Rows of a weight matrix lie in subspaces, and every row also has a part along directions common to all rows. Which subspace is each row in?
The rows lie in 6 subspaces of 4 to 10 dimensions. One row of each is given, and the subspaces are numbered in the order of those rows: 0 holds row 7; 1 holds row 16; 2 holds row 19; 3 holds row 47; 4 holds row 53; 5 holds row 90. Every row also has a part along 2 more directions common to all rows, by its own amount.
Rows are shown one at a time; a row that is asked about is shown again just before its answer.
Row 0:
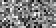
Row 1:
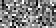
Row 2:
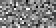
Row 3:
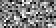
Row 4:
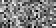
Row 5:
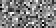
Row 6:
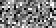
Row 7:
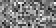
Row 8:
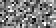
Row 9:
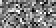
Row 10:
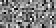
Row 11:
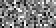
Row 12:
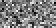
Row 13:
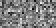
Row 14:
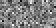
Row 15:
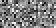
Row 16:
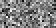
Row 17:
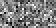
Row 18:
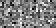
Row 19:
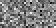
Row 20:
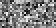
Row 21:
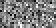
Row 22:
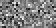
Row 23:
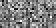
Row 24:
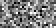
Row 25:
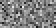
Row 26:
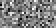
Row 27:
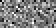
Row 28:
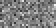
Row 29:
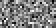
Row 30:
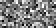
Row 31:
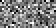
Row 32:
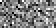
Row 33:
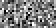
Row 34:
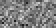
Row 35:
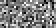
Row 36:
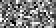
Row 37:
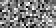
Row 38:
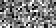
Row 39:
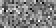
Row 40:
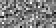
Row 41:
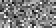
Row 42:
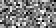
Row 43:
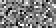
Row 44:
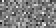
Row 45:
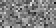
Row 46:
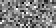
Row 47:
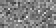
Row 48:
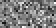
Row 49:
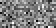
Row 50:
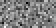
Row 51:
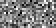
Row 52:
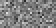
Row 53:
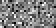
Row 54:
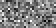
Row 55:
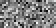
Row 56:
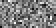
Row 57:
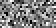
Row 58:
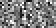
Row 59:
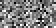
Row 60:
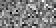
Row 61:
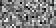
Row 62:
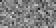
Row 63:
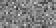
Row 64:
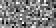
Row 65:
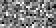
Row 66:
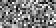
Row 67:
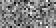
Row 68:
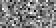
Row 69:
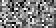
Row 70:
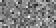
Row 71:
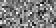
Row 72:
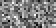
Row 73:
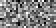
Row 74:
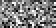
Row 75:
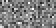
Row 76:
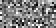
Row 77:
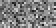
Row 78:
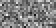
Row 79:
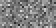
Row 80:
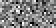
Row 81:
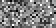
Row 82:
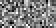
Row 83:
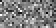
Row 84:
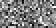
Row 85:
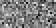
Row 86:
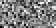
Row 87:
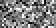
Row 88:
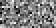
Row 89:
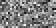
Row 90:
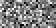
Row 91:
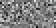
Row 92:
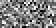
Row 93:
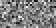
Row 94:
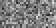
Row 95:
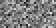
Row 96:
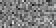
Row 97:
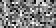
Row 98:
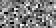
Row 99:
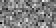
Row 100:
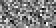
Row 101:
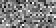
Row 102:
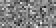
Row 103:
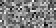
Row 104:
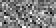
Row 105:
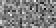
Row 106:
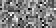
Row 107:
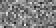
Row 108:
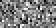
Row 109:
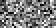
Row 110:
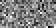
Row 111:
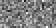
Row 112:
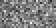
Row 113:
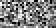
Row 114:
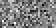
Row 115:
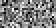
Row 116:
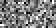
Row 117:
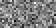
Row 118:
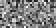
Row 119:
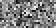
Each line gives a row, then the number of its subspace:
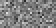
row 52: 5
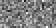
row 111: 1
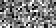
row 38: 0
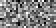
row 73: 2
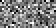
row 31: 1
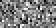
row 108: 3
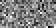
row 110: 1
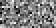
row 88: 5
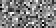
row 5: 5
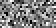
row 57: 2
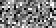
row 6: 5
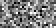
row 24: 2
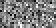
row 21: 5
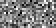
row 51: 4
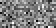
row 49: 1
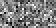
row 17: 3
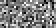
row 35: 4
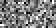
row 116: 3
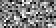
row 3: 0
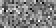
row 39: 5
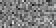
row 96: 1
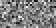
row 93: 2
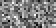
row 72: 0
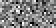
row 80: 5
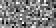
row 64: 3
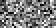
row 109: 3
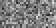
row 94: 3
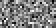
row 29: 3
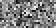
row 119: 2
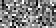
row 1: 1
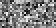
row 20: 2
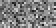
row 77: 0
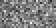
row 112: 5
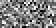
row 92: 0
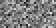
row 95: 3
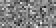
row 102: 2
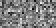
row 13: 5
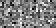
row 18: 5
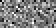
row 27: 1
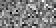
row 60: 3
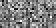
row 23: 4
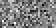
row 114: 0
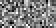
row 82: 2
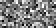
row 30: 1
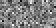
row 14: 3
